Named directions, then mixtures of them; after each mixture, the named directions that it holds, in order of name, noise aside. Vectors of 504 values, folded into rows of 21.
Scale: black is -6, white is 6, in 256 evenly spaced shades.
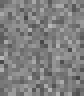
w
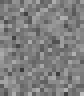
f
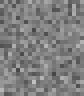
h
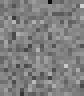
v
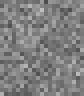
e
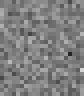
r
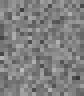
f, v, w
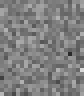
e, r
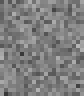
e, f, h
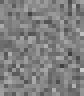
h, r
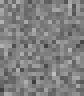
h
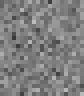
f, v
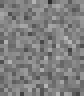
r, v, w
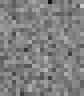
r, v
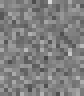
r, v, w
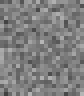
f, h, v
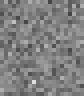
h, v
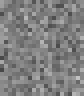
w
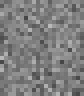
w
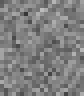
e, f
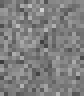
e, w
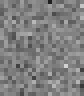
r, v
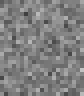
e, f, r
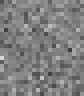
f, h, w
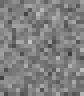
e, f, r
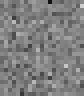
v
